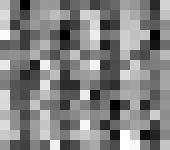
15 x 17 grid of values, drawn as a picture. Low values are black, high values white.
Stripes: upright, repeating 4 times. Seam: none. Average level on the scale: 50%. Odd rows or columns: none.
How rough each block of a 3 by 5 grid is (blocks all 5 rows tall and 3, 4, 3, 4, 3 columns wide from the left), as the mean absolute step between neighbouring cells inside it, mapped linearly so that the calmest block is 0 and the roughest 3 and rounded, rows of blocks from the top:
2 1 1 0 3
1 3 3 1 0
1 2 1 3 3
